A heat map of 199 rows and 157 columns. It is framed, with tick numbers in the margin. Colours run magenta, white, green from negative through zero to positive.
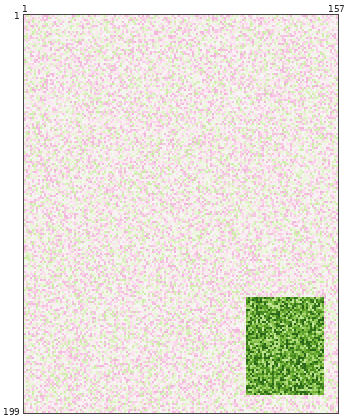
Stripes: none. Mirror symmetry: none. Odd patch: higher, in the bottom right. Ninth with the highest average: bottom right.
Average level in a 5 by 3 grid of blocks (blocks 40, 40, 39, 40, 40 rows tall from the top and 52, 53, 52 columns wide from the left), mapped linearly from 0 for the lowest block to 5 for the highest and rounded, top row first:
000
000
000
003
005
